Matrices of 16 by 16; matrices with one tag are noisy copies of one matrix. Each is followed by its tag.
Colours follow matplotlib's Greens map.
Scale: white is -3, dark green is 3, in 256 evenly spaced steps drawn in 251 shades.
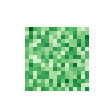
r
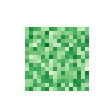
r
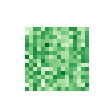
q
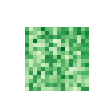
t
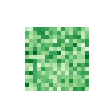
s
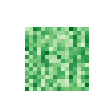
q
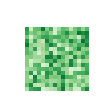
t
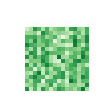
q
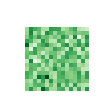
r
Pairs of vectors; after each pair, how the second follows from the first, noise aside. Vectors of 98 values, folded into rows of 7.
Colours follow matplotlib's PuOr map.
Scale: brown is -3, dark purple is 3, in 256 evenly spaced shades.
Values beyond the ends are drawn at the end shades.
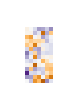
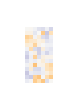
shrunk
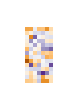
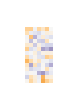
shrunk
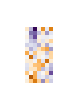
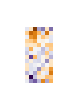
negated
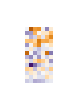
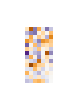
sign-scrambled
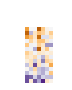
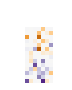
partly zeroed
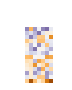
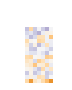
shrunk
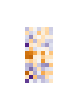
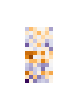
copied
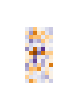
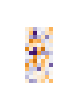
negated
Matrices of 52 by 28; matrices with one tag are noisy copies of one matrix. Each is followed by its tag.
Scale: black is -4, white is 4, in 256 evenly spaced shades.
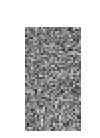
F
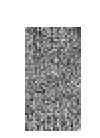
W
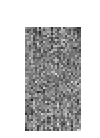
W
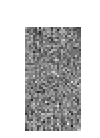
W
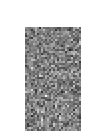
F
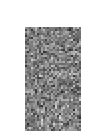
F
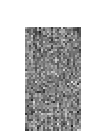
W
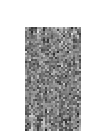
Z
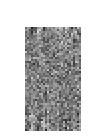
Z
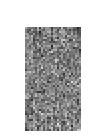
W
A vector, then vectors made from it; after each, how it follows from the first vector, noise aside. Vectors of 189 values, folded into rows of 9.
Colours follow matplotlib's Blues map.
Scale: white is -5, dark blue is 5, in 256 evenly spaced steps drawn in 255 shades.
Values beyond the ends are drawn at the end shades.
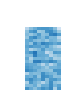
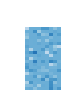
partly zeroed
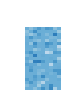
partly zeroed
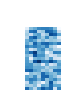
scaled up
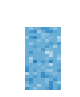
partly zeroed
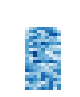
scaled up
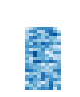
scaled up
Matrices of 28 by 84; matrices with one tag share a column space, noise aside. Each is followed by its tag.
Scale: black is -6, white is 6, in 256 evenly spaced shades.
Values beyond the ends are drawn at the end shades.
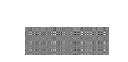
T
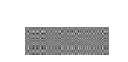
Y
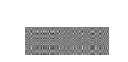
Y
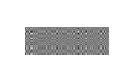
Y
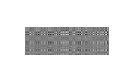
T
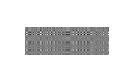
T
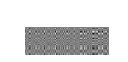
Y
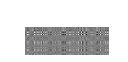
T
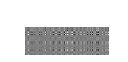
T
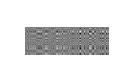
Y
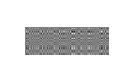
Y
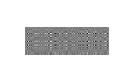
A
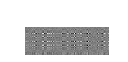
A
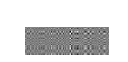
Y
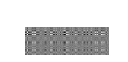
T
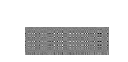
A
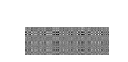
T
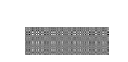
T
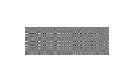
A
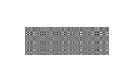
T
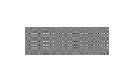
A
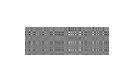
T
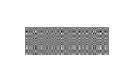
Y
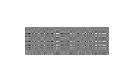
A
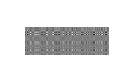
T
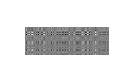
T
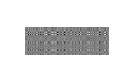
T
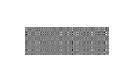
T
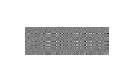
A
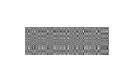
Y
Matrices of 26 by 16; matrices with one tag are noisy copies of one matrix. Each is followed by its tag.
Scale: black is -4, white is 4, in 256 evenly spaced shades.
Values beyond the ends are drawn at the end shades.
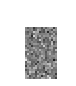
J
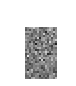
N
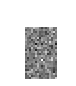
N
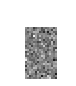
J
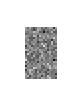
J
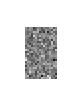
J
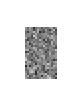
J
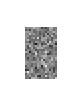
N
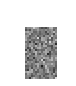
N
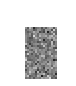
J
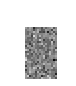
J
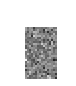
J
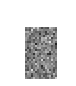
N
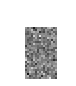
J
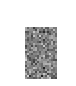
J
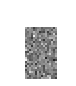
J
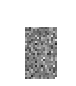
N
